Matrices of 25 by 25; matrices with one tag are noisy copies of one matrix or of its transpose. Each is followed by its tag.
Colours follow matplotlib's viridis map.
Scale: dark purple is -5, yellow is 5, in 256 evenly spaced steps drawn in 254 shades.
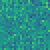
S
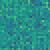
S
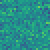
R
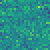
R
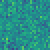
R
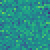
R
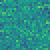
R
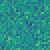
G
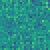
S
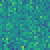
R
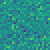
G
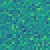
G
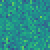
R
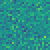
G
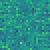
S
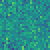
R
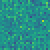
S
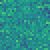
R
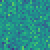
R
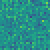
S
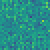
S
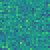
S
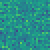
S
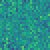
R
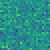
S
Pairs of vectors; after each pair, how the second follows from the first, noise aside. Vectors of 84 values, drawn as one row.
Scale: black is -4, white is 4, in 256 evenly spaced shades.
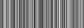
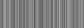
shrunk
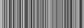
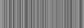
shrunk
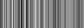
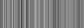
shrunk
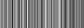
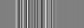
partly zeroed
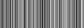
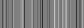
partly zeroed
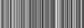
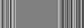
partly zeroed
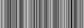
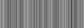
shrunk
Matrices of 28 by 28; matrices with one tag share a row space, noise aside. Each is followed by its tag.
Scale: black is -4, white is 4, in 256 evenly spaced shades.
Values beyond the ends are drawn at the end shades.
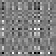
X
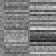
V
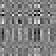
X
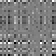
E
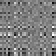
E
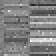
V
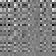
E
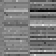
V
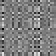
X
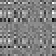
E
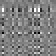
X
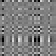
X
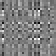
X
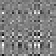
X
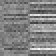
V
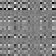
E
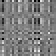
X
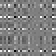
E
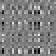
X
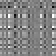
E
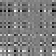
E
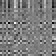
E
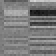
V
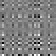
X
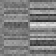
V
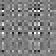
X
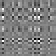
X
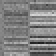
V
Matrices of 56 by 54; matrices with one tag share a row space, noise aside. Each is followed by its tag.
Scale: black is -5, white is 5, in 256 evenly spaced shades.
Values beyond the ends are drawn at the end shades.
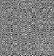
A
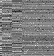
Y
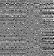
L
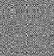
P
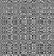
A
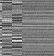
Y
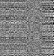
L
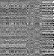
L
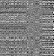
L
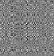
P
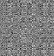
A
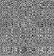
A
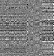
L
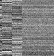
Y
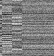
Y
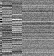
Y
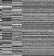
Y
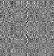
P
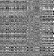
L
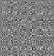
A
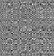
A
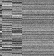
Y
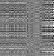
L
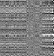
L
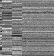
Y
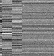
Y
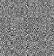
P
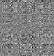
A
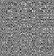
A
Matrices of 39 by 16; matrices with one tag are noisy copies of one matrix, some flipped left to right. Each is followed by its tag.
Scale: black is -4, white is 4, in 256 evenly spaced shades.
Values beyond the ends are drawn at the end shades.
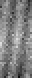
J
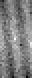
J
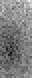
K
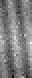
J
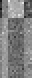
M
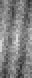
J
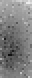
K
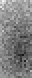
K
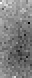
K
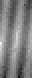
J
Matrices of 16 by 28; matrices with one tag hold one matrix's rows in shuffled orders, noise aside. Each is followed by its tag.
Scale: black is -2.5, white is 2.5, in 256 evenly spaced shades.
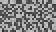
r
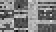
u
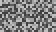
r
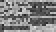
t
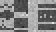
u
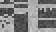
u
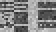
u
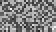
r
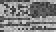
t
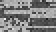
t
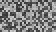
r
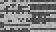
t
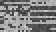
t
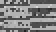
t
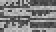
t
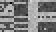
u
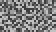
r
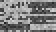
t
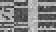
u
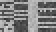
u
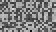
r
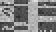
u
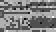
t
